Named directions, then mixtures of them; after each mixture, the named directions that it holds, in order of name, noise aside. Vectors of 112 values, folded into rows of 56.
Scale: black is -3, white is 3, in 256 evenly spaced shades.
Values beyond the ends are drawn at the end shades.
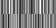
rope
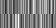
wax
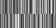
wax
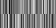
rope, wax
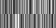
wax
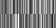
rope, wax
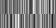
wax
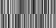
rope, wax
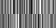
rope, wax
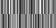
rope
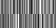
rope, wax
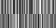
rope, wax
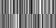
rope, wax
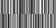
rope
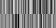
rope, wax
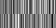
wax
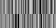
rope, wax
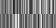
rope, wax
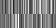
rope, wax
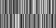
wax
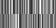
rope, wax
